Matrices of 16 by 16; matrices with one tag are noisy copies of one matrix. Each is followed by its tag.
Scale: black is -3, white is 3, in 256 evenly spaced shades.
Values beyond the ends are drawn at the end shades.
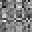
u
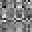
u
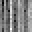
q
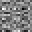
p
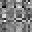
u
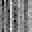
q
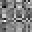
u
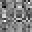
u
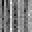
q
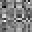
u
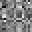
u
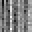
q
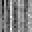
q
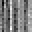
q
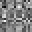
u
